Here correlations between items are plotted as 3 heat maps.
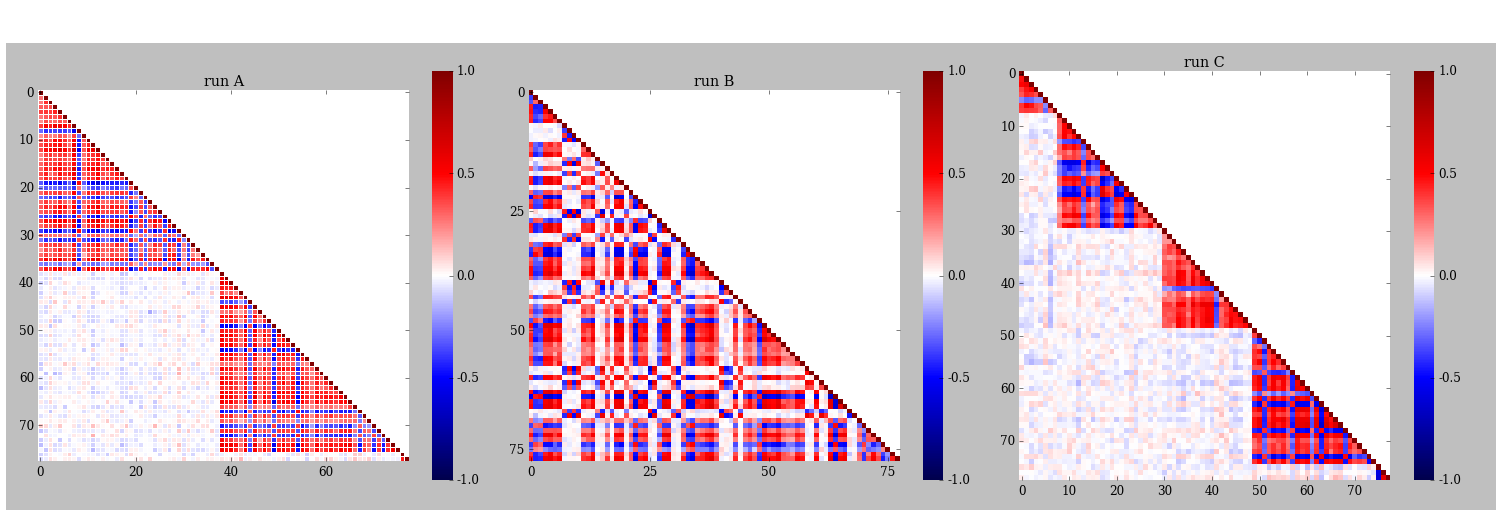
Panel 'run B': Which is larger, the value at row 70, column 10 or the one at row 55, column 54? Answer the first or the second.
the second
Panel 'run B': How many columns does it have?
78
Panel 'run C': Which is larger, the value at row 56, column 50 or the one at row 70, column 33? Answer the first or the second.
the first
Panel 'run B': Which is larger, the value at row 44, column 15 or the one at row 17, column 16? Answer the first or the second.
the first
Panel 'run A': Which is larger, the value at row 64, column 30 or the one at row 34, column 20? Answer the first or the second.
the first
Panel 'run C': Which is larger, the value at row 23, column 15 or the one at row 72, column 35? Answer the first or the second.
the second
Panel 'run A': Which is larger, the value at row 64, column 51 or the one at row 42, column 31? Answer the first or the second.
the first
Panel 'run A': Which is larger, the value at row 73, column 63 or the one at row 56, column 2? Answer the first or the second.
the first
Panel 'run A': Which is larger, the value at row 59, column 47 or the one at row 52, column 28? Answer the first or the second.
the first
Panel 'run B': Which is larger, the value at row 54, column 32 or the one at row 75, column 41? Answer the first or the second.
the first
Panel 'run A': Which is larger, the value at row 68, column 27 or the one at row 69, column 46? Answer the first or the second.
the second
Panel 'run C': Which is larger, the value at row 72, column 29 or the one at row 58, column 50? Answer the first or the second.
the second
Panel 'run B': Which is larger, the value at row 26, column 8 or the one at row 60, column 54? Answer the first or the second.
the first
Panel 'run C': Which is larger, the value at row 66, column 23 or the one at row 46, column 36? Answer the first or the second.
the second
